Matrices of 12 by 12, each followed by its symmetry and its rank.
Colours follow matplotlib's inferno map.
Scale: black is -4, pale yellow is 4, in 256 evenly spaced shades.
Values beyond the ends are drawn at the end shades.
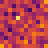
symmetric, full rank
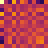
symmetric, rank two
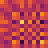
symmetric, rank two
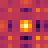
symmetric, rank one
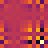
symmetric, rank one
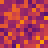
symmetric, full rank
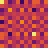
symmetric, rank two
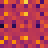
antisymmetric, rank two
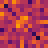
symmetric, full rank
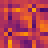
antisymmetric, rank two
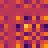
symmetric, rank one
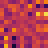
antisymmetric, rank two
